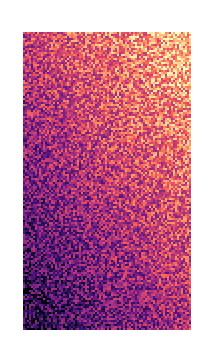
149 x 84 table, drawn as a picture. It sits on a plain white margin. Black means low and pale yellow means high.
The texture is fine-grained noise. No single row or column stands out from its neighbours. The histogram is bell-shaped. There is an overall slope up to the top right. The bottom left is the ninth with the lowest average. There are no regular stripes. The ninth with the highest average is the top right. Overall the values sit about 50% of the way up the scale.
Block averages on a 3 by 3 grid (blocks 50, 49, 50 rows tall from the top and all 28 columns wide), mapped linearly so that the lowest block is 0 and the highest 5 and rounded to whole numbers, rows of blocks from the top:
3 4 5 | 1 3 4 | 0 1 2
